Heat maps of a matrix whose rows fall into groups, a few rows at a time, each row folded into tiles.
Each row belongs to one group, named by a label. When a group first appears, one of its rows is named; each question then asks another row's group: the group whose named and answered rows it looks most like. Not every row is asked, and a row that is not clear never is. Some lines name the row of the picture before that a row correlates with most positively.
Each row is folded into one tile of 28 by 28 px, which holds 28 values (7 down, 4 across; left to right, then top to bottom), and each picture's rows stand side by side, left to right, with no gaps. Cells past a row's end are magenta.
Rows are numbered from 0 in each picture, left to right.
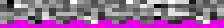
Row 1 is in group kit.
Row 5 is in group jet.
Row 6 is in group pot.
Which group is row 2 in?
jet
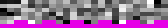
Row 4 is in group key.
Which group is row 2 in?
kit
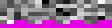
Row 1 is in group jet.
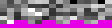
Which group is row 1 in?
pot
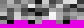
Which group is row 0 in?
kit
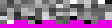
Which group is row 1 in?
kit
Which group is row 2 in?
jet
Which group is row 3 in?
pot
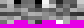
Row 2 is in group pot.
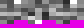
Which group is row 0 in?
jet
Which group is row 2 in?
jet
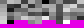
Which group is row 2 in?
key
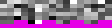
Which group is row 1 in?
key
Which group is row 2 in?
jet
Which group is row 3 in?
pot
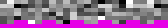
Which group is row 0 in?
jet
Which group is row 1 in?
pot
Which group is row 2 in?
kit
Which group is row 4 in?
jet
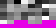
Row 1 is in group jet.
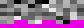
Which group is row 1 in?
key
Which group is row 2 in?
kit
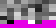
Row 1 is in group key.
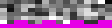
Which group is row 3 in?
pot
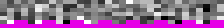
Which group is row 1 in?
key
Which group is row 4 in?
jet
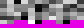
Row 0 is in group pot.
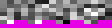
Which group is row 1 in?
key
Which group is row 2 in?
kit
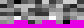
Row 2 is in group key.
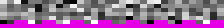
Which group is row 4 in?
jet
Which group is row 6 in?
kit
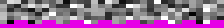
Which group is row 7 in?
key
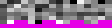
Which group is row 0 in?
key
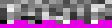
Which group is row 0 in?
key
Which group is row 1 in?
kit
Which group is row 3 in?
key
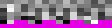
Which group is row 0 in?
key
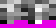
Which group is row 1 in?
key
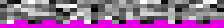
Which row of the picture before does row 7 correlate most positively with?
0
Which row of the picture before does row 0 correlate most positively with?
1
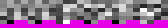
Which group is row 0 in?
kit
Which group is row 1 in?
kit
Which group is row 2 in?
key
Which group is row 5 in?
pot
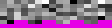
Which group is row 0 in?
kit
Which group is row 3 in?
jet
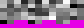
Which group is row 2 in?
jet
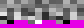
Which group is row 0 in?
kit
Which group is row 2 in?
kit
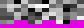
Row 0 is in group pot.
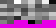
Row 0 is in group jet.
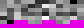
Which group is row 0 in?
kit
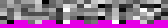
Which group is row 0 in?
kit
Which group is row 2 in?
key
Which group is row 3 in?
jet
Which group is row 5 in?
pot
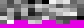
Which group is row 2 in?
pot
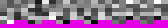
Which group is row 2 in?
kit
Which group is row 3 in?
kit
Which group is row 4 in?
jet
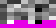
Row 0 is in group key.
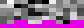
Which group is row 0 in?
jet
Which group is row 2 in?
kit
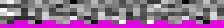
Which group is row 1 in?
kit
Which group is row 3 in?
kit
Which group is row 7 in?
kit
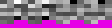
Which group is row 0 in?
jet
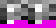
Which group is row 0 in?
key
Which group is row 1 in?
key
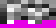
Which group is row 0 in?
key
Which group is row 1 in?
pot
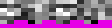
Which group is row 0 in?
pot
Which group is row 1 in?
key
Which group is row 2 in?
pot
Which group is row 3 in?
kit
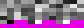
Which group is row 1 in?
key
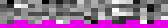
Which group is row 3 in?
kit
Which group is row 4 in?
pot
